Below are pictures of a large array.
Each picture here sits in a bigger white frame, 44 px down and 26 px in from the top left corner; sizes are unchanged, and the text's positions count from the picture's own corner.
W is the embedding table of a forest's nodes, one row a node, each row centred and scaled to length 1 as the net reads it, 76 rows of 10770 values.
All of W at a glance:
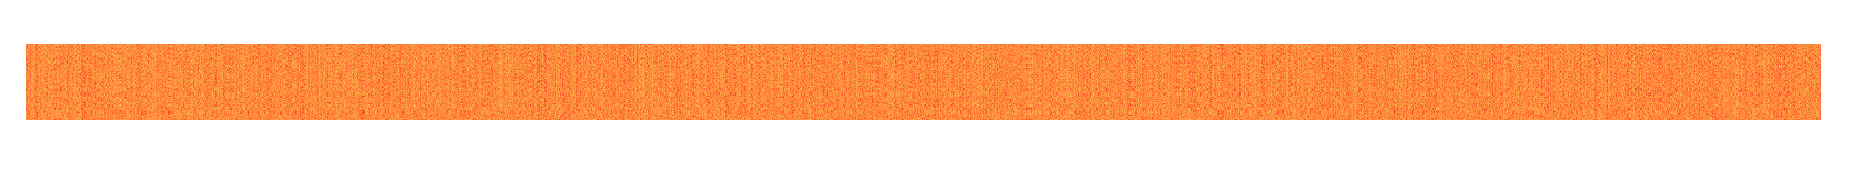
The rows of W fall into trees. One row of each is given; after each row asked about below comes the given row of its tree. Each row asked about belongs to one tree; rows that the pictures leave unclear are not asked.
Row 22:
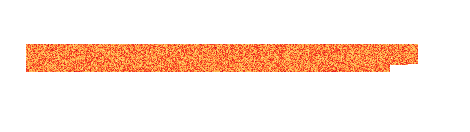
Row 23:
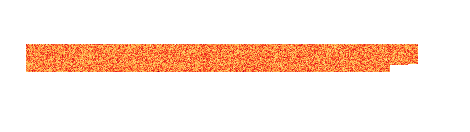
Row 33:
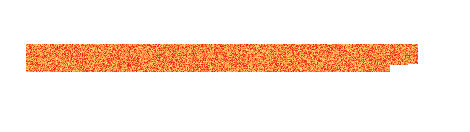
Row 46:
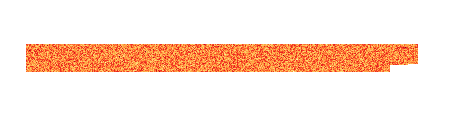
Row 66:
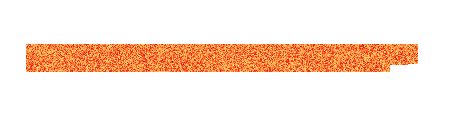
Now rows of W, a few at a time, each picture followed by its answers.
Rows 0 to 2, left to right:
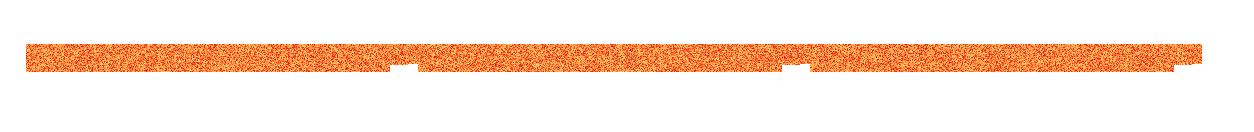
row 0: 66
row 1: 33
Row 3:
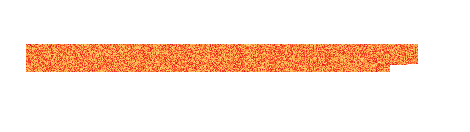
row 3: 46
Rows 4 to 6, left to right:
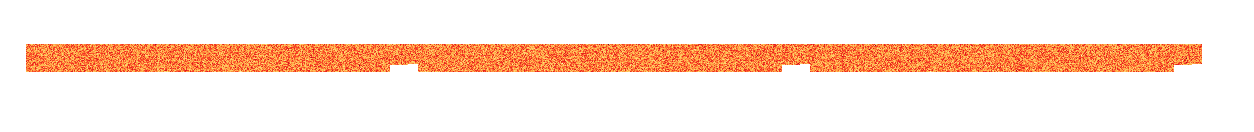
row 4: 66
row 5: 33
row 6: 46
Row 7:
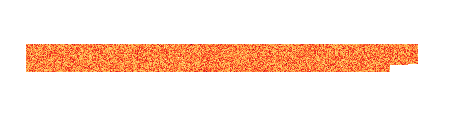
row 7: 23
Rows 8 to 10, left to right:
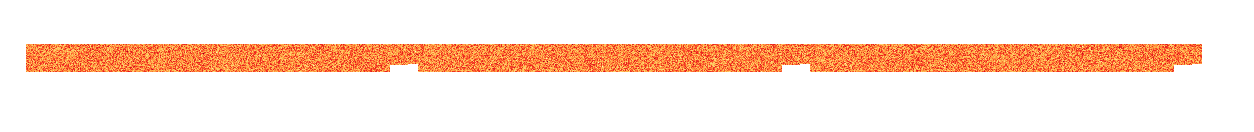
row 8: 66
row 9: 33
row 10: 33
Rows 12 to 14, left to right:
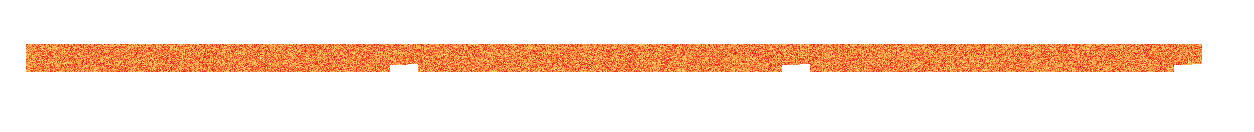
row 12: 23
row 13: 46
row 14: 46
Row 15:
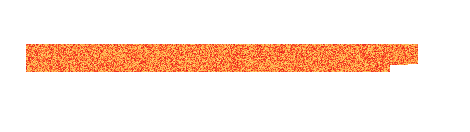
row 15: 46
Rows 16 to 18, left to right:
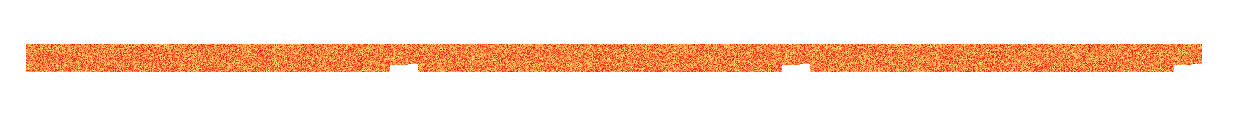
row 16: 23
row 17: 23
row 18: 23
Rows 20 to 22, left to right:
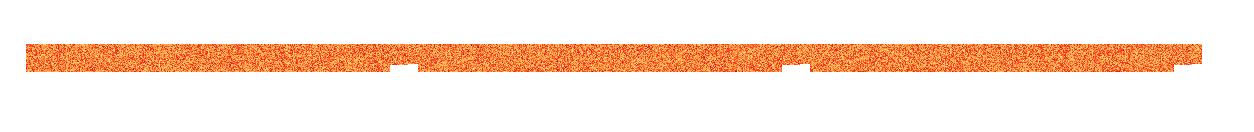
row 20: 46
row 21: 22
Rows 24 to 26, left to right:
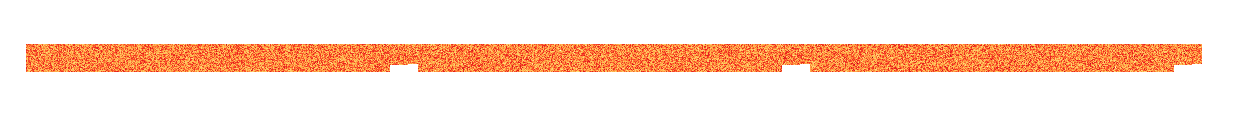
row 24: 46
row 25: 33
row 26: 23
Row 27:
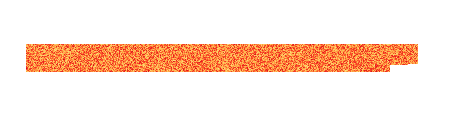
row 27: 66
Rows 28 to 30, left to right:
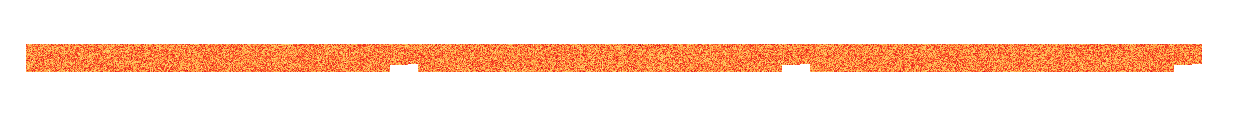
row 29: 33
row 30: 33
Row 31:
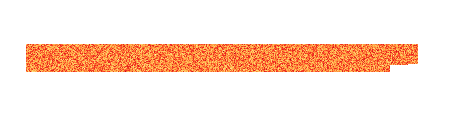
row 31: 33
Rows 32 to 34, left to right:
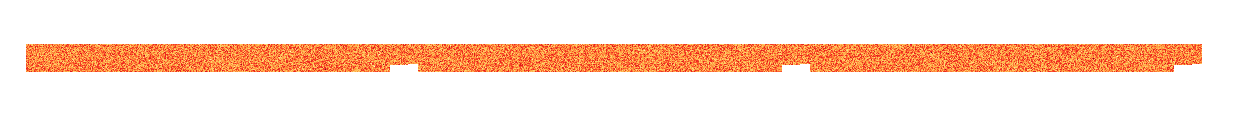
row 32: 66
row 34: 33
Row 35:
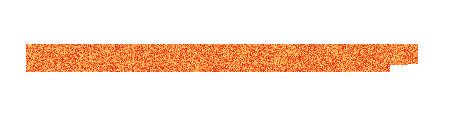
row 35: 23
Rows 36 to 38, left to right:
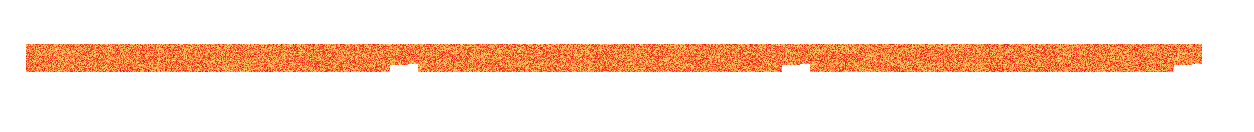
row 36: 66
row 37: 23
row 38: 23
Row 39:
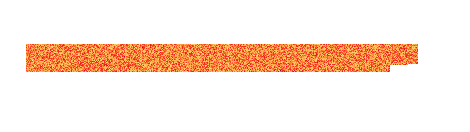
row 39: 33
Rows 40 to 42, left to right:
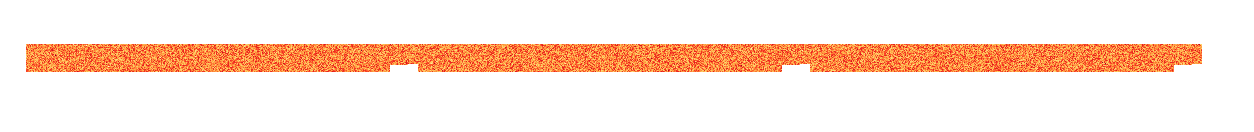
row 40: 22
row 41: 33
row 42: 23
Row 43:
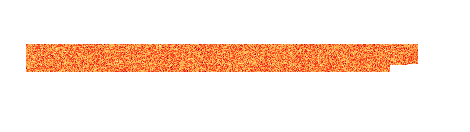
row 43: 23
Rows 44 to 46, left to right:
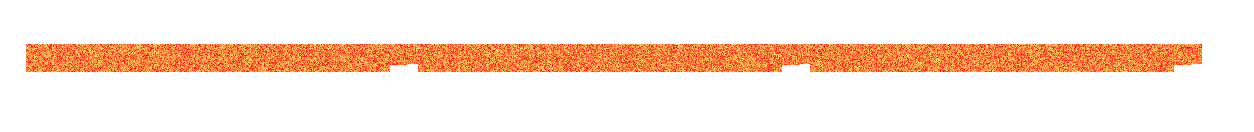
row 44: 46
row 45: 46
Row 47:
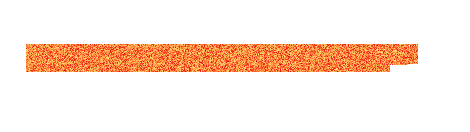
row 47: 23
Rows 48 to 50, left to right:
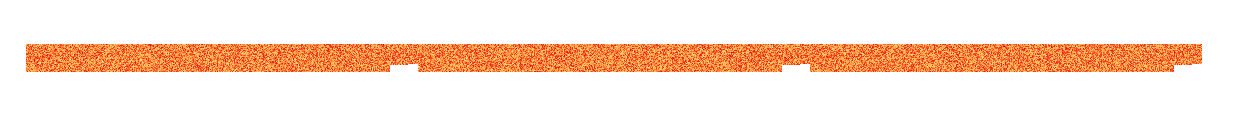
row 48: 33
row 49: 33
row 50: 33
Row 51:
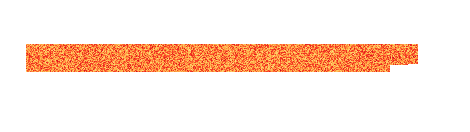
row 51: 33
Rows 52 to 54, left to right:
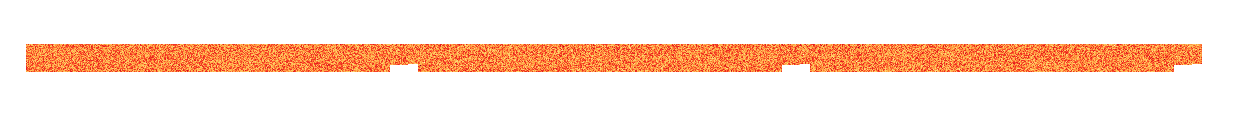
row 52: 66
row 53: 22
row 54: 46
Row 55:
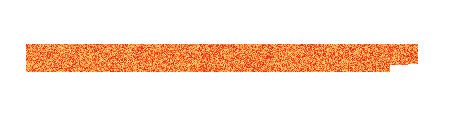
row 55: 23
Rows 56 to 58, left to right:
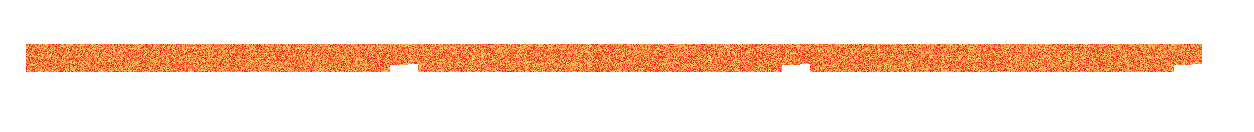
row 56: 46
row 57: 23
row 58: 66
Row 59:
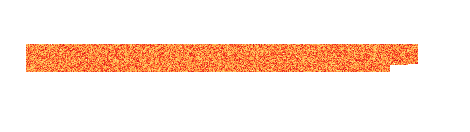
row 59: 33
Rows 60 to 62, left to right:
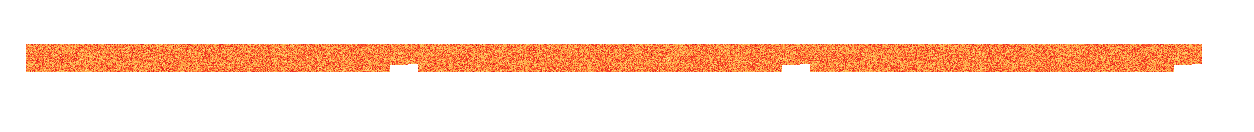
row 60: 23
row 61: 23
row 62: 23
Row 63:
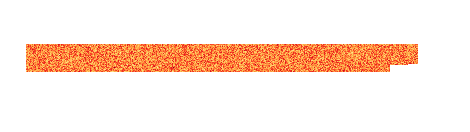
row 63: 22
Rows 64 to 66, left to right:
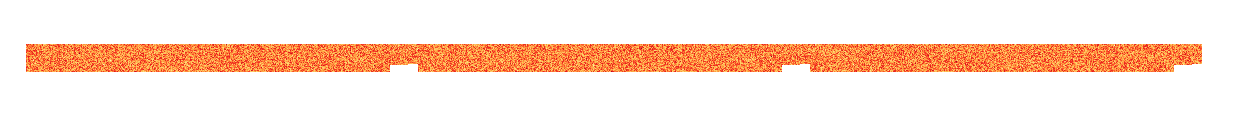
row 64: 46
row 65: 46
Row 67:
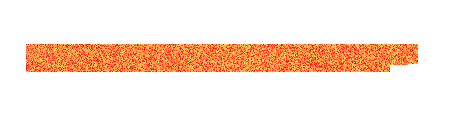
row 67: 66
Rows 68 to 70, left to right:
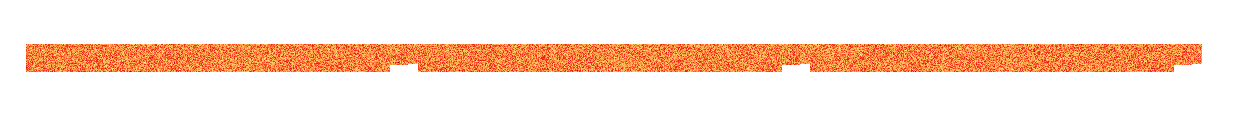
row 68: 66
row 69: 66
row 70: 66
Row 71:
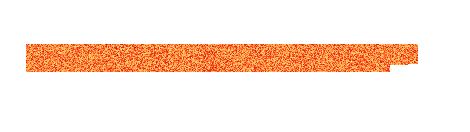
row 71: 23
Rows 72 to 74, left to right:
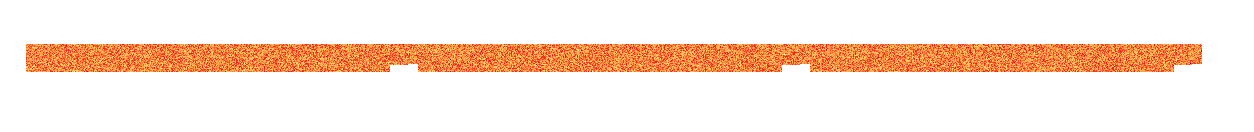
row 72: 33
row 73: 66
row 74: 22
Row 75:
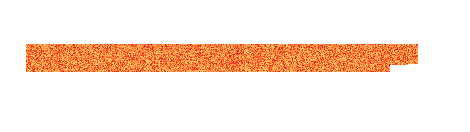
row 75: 46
